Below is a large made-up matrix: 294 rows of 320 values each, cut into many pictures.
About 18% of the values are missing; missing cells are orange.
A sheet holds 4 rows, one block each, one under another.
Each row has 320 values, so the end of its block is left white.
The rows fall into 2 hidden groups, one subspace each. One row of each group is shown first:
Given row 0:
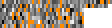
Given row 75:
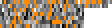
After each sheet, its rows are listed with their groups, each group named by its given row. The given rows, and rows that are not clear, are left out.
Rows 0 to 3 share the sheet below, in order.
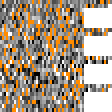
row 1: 75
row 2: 0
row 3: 0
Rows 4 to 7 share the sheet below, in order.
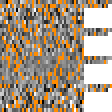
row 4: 75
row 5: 0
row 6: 75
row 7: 75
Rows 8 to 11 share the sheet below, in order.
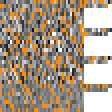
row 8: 0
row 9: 75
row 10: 0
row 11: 75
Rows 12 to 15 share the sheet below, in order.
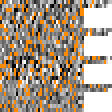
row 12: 75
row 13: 0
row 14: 75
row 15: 75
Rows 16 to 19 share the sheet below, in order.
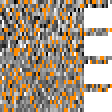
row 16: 0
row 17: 75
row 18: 0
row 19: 75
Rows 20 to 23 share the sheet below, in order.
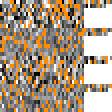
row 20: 75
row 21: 0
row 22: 0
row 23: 0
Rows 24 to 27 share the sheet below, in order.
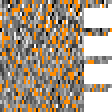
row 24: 75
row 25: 75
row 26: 75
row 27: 75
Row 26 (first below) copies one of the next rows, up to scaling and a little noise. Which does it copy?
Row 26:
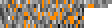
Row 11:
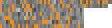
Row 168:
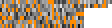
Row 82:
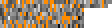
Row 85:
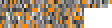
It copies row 82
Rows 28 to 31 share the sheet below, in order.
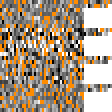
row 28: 0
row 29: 75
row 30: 75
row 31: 0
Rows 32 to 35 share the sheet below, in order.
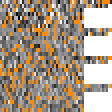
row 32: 75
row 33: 0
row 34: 75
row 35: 75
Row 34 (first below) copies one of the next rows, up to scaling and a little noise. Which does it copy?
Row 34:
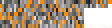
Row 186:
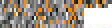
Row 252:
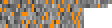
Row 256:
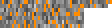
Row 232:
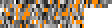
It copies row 186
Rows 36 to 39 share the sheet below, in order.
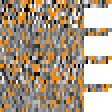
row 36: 75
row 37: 0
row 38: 0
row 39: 0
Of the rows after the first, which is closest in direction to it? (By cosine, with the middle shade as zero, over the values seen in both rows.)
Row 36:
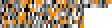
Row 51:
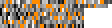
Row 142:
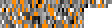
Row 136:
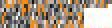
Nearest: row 136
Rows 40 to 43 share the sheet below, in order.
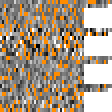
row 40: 0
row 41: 0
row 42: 75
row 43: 75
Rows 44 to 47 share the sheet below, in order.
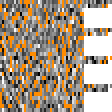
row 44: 0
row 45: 0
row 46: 0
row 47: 0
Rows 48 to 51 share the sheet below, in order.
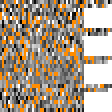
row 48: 0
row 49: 0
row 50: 75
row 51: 75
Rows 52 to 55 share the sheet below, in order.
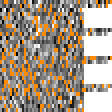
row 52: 0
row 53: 0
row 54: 0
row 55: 0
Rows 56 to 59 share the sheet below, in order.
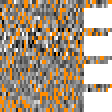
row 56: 0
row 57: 75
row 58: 75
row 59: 0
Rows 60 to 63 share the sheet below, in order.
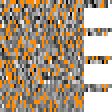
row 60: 0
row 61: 0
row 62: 75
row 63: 0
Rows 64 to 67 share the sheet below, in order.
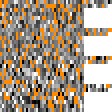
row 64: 0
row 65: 75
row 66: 0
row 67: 0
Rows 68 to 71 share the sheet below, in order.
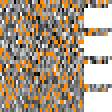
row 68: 0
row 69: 75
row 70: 0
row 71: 0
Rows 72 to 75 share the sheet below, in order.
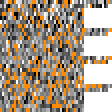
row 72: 75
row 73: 75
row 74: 0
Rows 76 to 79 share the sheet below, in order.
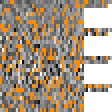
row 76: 75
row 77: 0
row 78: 75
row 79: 0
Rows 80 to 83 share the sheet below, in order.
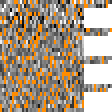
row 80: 75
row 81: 75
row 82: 75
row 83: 0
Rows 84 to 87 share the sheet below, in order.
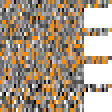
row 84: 0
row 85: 75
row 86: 75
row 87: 0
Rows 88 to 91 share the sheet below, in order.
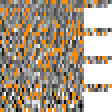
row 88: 0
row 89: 0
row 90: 0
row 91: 0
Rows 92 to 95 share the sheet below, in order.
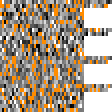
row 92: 75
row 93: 0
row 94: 75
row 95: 0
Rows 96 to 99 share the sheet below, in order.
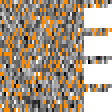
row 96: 0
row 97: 75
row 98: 0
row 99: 0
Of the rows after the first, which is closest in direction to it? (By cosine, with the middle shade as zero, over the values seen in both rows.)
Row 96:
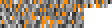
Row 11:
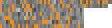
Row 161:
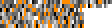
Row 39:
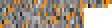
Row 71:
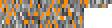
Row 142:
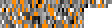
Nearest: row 161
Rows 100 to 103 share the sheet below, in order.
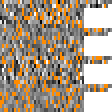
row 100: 75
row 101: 0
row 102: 75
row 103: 75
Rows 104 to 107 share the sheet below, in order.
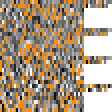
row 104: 0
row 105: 75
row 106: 75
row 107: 0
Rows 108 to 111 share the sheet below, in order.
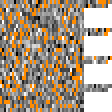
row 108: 0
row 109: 0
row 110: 0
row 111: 75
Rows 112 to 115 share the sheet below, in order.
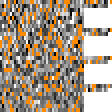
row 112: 0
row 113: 75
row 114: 75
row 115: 0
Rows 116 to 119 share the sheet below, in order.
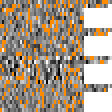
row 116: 0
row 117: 0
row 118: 75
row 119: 0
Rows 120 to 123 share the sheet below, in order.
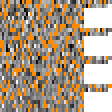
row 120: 75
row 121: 75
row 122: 0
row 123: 0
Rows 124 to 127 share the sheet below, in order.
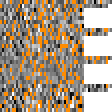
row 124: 75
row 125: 0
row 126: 0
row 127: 0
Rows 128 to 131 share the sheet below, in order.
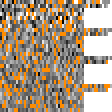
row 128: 75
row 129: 75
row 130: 0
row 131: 75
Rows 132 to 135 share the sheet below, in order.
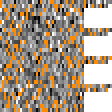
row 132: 0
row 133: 75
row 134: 0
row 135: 75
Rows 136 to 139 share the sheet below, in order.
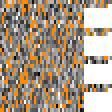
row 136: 75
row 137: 0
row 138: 0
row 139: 75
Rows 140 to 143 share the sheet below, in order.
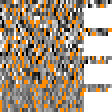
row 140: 0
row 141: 75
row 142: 0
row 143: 75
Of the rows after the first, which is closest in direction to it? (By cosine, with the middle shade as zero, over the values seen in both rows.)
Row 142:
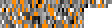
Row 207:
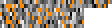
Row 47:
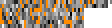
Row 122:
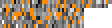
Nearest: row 122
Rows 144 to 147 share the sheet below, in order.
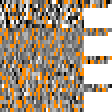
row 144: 75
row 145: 75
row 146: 0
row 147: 75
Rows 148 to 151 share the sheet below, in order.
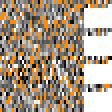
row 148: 0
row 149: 0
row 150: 75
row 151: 0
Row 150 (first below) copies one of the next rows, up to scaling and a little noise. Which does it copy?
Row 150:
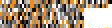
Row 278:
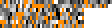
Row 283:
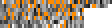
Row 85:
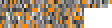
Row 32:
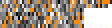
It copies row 32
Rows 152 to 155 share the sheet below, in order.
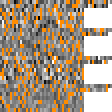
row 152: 0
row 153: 0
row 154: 75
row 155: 0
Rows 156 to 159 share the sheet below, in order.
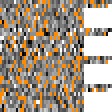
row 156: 0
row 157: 75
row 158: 75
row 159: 0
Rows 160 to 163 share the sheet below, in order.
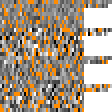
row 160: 0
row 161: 0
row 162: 75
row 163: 75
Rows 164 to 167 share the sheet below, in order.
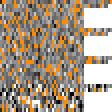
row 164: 75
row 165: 0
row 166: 0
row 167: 0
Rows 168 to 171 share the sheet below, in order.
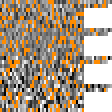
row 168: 75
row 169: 0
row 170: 0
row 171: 75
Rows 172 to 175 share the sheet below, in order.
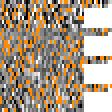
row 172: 75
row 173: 75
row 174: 0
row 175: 0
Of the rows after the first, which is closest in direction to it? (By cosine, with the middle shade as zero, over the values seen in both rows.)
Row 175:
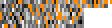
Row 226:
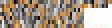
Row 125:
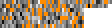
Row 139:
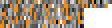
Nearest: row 125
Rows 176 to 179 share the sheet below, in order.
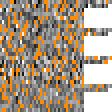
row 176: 0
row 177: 0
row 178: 75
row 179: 75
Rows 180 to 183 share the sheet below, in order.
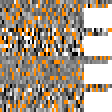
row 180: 0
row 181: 75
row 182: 75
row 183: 75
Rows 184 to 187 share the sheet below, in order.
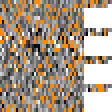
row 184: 0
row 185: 0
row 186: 75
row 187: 0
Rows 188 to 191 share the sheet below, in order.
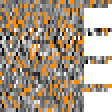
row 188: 0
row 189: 0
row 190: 0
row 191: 0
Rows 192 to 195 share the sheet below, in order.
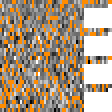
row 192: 75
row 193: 75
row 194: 0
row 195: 75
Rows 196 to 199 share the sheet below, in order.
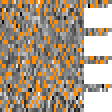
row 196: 0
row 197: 75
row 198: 75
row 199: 75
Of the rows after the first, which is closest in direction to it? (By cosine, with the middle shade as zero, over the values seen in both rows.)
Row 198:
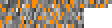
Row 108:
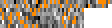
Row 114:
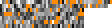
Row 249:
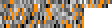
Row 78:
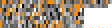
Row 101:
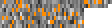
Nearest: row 249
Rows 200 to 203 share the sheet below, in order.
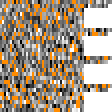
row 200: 0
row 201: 0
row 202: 75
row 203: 75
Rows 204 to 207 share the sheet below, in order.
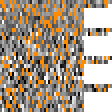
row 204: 0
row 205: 0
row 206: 75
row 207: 0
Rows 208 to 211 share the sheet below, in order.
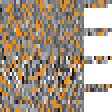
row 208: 75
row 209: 0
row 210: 0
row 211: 75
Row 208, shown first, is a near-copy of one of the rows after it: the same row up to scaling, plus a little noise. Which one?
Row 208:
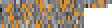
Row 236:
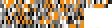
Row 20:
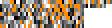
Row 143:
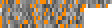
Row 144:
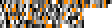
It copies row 20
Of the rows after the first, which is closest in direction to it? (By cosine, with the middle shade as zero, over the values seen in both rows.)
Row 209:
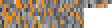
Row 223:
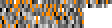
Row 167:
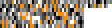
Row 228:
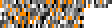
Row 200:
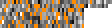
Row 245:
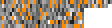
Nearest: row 223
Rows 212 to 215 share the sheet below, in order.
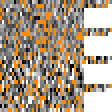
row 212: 0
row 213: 75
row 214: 0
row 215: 75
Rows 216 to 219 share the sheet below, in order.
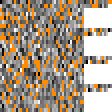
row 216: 75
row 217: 0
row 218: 0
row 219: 0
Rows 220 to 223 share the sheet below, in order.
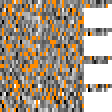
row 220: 0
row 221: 0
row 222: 0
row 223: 0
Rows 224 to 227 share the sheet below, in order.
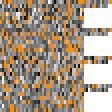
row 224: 75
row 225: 75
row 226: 0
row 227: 0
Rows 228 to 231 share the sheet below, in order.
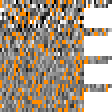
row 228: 75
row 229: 75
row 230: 75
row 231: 0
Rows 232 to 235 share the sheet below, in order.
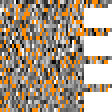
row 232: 75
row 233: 0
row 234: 75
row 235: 75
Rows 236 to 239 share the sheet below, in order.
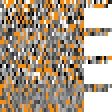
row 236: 75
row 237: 75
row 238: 0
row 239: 0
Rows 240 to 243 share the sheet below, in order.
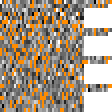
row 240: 75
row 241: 75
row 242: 0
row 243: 0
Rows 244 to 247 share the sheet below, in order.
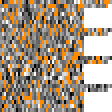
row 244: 75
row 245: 0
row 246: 75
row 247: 0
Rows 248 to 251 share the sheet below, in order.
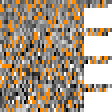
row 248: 75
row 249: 75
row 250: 0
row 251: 75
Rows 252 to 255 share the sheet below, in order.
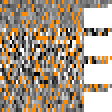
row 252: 75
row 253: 0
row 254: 0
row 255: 0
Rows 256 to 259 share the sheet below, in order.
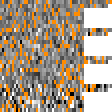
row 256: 75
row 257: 0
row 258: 0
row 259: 0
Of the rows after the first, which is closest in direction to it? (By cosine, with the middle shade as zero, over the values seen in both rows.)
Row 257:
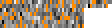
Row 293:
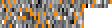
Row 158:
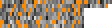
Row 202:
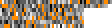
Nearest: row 158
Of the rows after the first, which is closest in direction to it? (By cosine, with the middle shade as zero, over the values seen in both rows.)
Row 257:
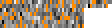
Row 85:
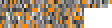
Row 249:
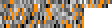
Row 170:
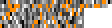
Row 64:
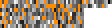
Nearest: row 64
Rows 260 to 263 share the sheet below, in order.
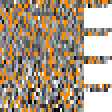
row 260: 0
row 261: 0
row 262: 75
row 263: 75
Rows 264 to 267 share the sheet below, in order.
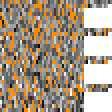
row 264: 0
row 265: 0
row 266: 0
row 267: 75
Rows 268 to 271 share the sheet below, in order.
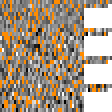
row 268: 75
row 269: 0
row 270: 75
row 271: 0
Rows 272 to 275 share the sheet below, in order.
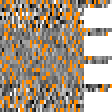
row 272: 75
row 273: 0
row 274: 0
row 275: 75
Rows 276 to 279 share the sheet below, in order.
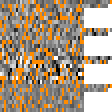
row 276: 75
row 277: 0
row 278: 75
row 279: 0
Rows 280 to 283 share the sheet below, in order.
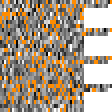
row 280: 75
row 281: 75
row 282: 75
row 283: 75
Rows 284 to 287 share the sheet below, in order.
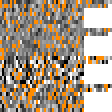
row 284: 75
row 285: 0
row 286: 75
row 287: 0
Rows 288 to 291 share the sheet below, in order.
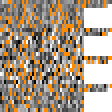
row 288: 75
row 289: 75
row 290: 75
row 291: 75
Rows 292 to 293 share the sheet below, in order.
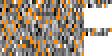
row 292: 0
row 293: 0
